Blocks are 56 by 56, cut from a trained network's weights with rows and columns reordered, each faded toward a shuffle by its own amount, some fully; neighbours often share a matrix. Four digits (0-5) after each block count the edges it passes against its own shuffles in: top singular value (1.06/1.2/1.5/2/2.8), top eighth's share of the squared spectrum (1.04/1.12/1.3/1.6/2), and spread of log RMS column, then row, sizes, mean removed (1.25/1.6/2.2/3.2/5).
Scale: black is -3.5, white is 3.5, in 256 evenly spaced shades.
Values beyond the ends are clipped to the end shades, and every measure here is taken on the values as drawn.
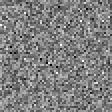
0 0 0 0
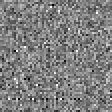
2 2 0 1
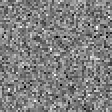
1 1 0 0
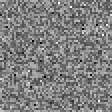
1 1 0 0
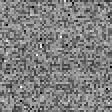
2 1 0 0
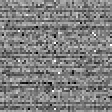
4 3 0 2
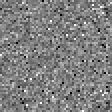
1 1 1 0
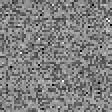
1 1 0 0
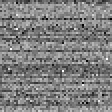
4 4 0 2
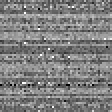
4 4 1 2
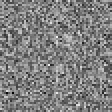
2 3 0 1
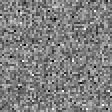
1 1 0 0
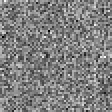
2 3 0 1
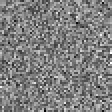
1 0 0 0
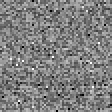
1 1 0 0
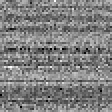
4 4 0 2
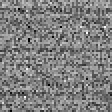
2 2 0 0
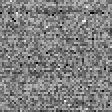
2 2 0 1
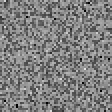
0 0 0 0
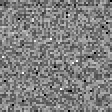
1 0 0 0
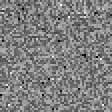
0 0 0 0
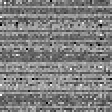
4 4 1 1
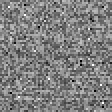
1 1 0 0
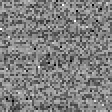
2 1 0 0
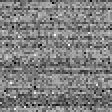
4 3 0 1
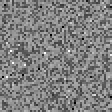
0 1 0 0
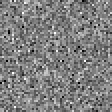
1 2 0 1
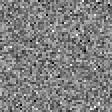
0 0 0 0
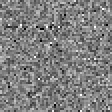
1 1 0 1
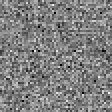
2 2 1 1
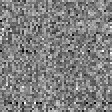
2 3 0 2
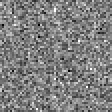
1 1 0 0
